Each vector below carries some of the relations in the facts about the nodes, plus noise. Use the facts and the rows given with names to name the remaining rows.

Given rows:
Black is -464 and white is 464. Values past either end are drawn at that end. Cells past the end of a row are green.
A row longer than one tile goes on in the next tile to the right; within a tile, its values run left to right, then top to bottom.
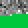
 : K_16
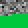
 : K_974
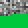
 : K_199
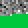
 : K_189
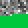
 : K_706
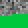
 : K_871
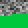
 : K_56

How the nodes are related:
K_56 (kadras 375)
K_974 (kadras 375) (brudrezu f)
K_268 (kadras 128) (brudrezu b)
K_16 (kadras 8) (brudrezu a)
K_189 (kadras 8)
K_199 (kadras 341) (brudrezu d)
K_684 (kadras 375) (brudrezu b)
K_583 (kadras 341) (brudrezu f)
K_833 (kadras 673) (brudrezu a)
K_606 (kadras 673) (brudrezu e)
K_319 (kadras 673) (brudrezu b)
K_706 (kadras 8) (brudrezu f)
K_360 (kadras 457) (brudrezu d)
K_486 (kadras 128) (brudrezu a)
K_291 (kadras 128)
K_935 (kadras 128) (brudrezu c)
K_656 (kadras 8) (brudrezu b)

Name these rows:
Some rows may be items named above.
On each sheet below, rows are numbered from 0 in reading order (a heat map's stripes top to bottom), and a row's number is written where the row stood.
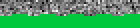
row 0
K_56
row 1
K_360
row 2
K_684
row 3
K_583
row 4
K_656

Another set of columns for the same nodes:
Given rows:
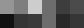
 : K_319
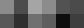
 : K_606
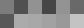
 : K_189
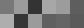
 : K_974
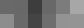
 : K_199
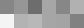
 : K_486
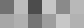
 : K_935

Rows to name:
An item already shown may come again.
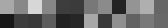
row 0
K_319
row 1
K_974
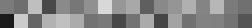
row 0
K_656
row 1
K_684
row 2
K_56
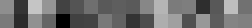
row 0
K_833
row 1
K_360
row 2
K_583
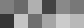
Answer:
K_656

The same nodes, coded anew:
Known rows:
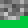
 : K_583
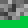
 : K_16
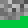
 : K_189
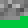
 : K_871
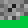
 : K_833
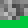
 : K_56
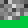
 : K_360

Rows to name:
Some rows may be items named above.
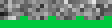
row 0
K_199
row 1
K_833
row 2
K_656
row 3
K_684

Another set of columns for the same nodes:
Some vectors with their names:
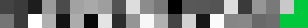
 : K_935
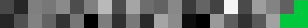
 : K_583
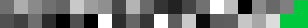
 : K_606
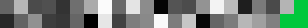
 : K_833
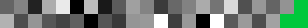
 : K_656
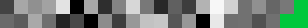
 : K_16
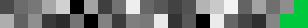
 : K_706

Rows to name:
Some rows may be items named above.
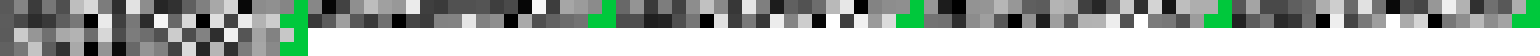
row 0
K_319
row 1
K_199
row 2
K_319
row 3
K_684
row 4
K_833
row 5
K_360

